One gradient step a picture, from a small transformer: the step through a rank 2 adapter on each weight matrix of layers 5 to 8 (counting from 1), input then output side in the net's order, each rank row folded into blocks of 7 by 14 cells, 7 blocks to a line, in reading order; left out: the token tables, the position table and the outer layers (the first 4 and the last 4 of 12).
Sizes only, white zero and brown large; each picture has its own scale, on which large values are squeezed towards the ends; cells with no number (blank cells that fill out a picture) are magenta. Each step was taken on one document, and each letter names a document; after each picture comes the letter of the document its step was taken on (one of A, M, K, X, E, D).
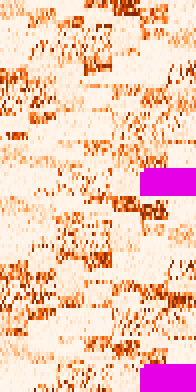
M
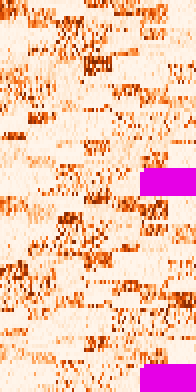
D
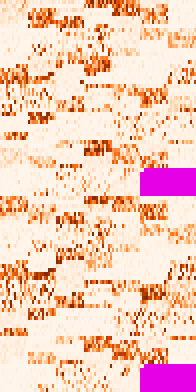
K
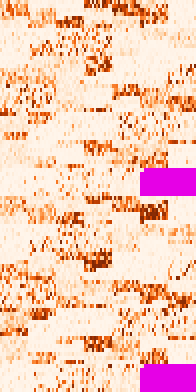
M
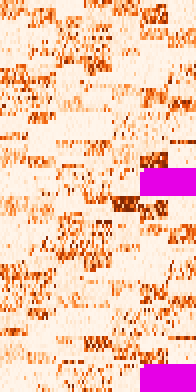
M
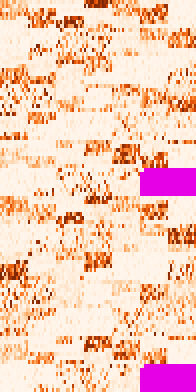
K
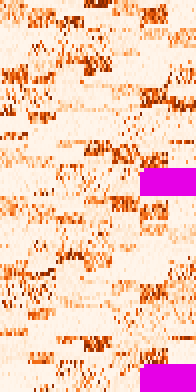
K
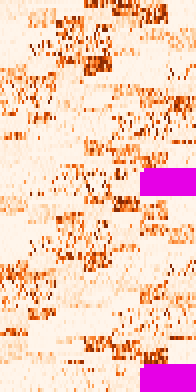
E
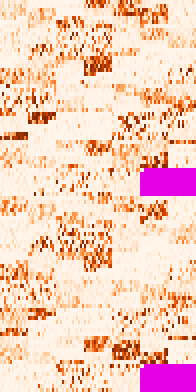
M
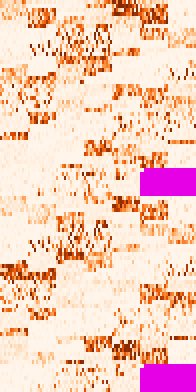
E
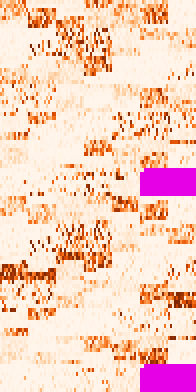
E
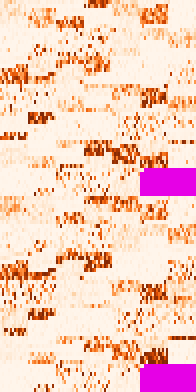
K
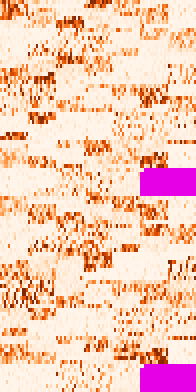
D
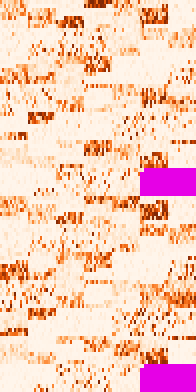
K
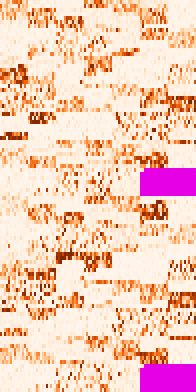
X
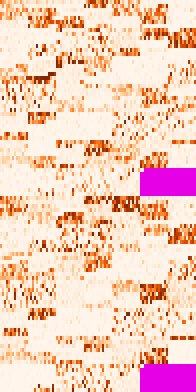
K
